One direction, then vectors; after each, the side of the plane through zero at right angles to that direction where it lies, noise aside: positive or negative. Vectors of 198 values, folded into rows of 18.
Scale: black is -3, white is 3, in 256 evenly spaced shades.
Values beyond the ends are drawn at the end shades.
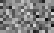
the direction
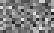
negative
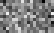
positive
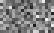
negative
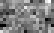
positive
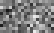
negative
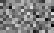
positive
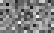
negative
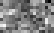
negative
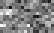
positive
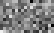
positive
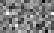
positive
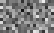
negative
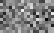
positive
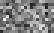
negative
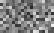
negative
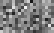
positive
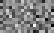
positive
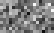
negative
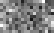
negative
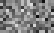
positive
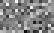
positive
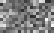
negative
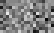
positive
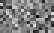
positive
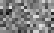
negative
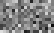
positive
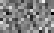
negative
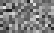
negative
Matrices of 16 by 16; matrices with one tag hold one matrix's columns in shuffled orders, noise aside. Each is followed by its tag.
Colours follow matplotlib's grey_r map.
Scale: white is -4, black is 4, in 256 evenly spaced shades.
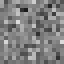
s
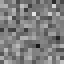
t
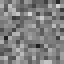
t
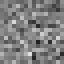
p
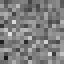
p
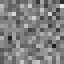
t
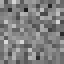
s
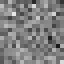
t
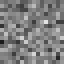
p
